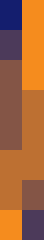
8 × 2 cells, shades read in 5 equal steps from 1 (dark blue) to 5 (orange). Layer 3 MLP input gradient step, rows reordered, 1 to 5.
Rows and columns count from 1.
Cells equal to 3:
4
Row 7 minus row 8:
-1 1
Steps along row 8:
down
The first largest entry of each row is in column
2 2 2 2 2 1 1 1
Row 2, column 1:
2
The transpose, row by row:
1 2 3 3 3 4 4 5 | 5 5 5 4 4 4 3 2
